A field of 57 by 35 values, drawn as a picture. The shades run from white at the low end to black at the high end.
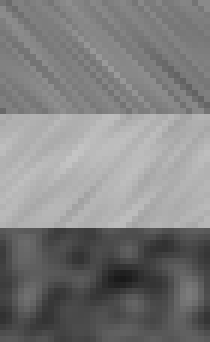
The table splits into 3 rows of 1 panel. Panel 1,1: middling, slanting down to the right, faint in contrast. Panel 2,1: low, slanting up to the right, faint in contrast. Panel 3,1: high, blotchy.
